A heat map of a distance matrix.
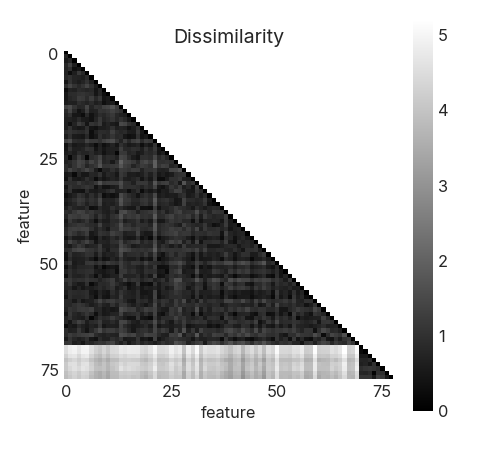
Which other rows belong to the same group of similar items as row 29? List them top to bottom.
0, 1, 2, 3, 4, 5, 6, 7, 8, 9, 10, 11, 12, 13, 14, 15, 16, 17, 18, 19, 20, 21, 22, 23, 24, 25, 26, 27, 28, 30, 31, 32, 33, 34, 35, 36, 37, 38, 39, 40, 41, 42, 43, 44, 45, 46, 47, 48, 49, 50, 51, 52, 53, 54, 55, 56, 57, 58, 59, 60, 61, 62, 63, 64, 65, 66, 67, 68, 69
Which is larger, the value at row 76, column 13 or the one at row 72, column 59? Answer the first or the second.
the second
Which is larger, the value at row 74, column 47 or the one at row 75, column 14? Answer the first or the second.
the second
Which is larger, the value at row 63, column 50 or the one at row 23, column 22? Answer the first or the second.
the first
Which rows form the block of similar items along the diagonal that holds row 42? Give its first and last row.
0 to 69
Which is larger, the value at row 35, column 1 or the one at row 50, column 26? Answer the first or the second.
the second
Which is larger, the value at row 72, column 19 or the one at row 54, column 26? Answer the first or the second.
the first
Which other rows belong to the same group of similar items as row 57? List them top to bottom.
0, 1, 2, 3, 4, 5, 6, 7, 8, 9, 10, 11, 12, 13, 14, 15, 16, 17, 18, 19, 20, 21, 22, 23, 24, 25, 26, 27, 28, 29, 30, 31, 32, 33, 34, 35, 36, 37, 38, 39, 40, 41, 42, 43, 44, 45, 46, 47, 48, 49, 50, 51, 52, 53, 54, 55, 56, 58, 59, 60, 61, 62, 63, 64, 65, 66, 67, 68, 69
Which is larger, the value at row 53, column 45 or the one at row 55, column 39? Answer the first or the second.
the second
